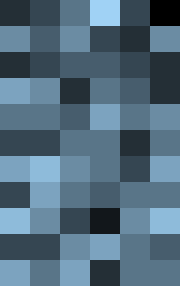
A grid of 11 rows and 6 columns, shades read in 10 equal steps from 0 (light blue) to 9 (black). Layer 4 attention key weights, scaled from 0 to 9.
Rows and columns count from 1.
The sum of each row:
32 27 36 28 22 31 18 25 22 26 23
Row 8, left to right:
6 2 4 5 4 4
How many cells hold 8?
1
